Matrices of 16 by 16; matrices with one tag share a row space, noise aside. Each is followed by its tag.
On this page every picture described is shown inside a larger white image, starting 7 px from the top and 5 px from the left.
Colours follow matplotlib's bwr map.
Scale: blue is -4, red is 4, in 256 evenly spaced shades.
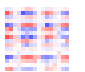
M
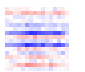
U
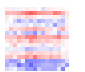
U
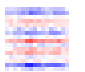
U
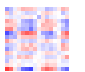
M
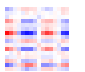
M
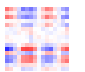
M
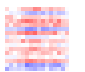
U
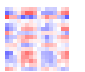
M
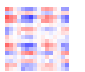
M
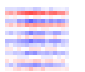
U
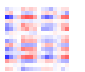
M
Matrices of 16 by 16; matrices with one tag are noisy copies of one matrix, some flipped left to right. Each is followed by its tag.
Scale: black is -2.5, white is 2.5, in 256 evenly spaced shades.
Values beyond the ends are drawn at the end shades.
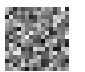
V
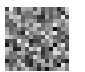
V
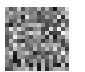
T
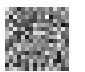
T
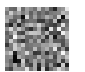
T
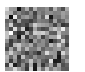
T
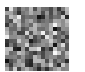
V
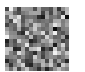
V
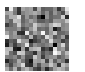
V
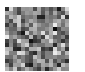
V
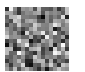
V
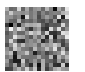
T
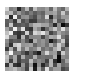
T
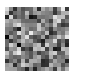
V
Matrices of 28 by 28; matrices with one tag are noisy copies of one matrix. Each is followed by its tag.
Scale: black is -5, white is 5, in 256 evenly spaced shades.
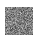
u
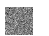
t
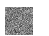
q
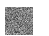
q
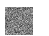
q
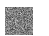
u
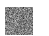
t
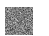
u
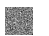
u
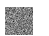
t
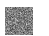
u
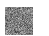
q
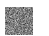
t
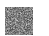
u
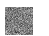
q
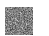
u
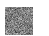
q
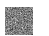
u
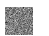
t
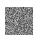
t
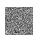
q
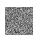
q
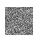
q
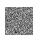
q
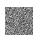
t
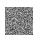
u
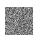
t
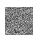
q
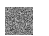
u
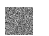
t
